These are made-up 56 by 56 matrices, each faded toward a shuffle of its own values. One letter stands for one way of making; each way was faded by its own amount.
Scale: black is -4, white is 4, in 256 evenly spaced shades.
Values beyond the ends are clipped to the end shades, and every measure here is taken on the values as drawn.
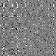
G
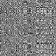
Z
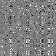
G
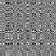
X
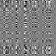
X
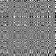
X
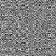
Z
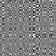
X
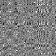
Z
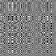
X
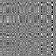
X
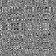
Z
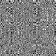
Z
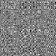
Z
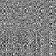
Z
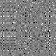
G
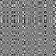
X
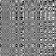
X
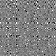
G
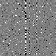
G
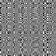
X
